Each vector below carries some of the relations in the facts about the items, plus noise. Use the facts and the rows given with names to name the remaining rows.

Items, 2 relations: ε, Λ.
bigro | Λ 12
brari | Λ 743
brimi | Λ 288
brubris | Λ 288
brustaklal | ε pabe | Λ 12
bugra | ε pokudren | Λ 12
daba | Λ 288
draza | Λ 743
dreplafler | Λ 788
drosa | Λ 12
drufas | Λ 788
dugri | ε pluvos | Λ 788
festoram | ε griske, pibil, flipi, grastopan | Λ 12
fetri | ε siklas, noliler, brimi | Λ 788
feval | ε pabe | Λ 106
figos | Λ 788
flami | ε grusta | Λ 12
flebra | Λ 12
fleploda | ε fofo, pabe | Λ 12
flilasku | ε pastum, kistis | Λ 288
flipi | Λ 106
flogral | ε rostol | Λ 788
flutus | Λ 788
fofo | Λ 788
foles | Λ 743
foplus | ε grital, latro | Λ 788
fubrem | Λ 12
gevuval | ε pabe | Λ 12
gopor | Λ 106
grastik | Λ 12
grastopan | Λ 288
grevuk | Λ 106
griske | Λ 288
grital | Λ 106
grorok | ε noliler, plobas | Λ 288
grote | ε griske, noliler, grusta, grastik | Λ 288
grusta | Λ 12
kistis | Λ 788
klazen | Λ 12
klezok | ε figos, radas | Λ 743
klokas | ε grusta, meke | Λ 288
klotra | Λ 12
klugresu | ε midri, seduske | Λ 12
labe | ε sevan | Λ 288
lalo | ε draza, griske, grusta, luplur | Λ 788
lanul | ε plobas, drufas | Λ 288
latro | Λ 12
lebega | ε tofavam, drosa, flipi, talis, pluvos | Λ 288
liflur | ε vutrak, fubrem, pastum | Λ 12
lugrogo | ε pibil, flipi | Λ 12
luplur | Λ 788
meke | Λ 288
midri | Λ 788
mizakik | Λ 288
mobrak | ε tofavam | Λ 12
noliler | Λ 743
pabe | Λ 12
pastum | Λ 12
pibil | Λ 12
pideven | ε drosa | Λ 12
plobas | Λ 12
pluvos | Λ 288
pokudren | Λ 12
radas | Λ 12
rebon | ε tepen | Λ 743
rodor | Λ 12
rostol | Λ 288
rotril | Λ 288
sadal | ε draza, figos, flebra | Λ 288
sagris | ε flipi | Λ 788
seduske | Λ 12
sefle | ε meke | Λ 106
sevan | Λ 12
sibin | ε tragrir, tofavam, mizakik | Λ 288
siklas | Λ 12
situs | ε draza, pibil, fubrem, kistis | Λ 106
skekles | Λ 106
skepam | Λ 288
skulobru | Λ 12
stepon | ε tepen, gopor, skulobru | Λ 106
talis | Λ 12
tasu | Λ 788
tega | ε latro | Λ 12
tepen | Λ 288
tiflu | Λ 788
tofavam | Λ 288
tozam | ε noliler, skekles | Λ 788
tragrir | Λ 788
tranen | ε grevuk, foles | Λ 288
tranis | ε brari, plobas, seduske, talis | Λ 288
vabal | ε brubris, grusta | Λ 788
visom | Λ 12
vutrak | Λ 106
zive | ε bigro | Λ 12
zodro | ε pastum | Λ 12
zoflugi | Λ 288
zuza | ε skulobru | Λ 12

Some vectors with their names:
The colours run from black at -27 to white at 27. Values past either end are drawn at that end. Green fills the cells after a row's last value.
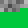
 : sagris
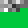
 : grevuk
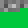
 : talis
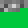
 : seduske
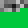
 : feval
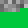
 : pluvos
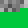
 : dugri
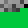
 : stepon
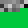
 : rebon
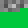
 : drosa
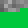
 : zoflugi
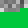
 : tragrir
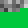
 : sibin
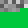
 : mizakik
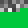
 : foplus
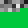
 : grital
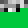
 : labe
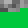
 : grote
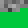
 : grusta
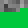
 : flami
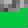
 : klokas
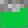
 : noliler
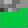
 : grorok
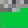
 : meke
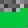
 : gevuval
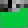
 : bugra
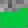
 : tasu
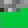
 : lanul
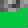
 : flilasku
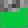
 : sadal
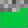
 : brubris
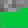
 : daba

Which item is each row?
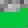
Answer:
brari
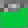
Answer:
plobas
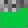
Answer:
vutrak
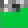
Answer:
tranen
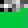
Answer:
rostol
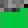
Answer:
zuza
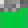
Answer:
skekles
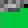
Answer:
skulobru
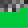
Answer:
tega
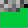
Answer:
gopor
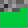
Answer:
klugresu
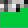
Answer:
sevan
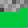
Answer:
brimi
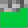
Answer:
midri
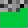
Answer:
bigro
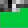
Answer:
pokudren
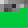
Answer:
sefle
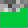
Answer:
fofo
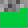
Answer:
lalo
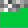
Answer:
foles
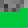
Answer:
pideven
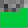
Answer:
mobrak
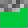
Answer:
klezok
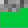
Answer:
flipi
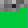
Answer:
situs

